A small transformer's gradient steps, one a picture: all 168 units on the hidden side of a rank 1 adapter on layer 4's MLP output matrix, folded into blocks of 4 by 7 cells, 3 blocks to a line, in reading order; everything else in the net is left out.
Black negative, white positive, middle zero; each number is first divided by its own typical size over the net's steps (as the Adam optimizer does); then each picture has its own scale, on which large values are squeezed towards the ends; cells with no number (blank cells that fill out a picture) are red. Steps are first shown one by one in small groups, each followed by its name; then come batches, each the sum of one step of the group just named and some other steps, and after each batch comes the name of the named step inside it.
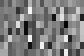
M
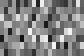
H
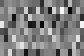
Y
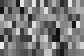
H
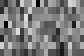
H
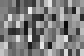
M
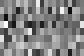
Y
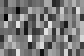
M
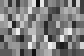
H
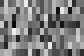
Y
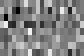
Y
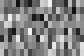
H
